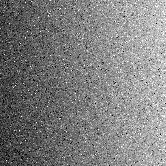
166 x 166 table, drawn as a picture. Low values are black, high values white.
There are no regular stripes. The values follow a bell shape. Fine speckle covers the field. There is an overall slope up to the right. No row or column stands out.
